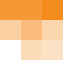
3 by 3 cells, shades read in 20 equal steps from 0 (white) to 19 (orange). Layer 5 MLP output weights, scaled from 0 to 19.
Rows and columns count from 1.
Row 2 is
8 11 7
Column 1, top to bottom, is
17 8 0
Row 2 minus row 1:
-9 -6 -12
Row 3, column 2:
6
